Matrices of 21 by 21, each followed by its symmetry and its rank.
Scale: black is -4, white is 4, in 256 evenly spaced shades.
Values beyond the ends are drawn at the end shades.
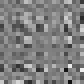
antisymmetric, rank two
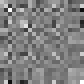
symmetric, rank three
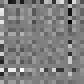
antisymmetric, rank two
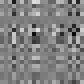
neither, rank two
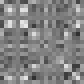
symmetric, rank three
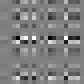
neither, rank one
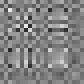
symmetric, rank two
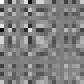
symmetric, rank two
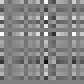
neither, rank one
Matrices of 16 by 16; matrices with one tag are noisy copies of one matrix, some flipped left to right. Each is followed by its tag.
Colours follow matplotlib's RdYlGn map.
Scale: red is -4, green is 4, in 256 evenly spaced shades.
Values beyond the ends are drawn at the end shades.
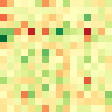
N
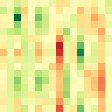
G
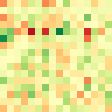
N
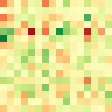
N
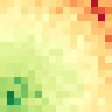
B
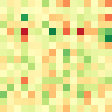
N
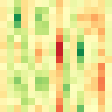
G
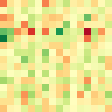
N
